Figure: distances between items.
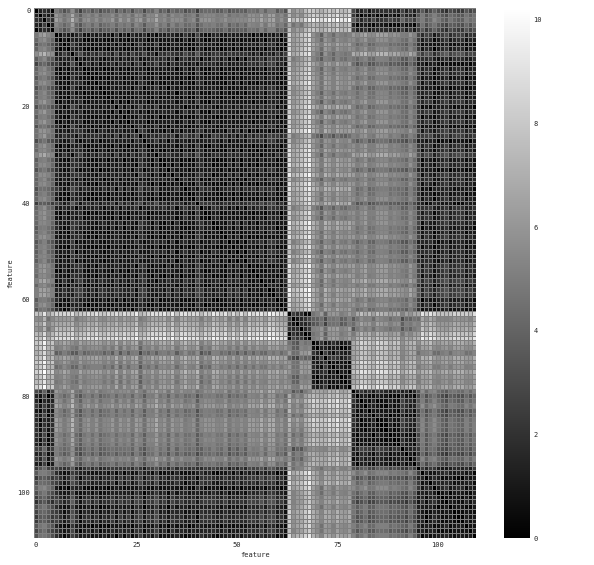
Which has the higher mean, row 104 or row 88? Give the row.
88
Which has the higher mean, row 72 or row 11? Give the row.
72
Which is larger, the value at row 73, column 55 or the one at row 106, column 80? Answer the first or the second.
the first
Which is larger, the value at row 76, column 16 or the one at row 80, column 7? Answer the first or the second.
the first
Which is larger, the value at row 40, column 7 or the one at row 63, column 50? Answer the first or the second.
the second
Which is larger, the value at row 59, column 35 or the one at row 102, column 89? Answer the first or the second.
the second
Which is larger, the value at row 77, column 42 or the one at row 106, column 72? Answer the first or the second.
the second
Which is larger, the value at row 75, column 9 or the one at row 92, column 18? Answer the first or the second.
the first
